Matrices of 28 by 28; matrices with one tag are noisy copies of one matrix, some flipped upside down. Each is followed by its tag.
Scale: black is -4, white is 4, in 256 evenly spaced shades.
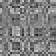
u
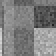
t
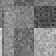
t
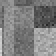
t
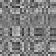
u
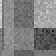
t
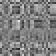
u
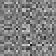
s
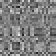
u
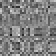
u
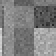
t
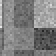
t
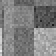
t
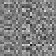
s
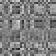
u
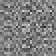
s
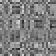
u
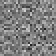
s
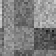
t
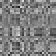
u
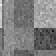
t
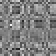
u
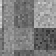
t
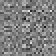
s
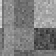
t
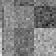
t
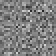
s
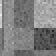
t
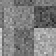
t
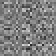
s
